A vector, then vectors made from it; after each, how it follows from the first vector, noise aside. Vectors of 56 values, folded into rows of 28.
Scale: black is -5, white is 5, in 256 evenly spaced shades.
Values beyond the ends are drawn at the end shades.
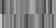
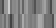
wrapped around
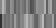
negated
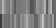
negated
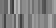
wrapped around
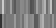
negated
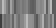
negated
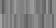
shrunk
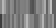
negated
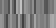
wrapped around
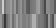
wrapped around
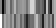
scaled up
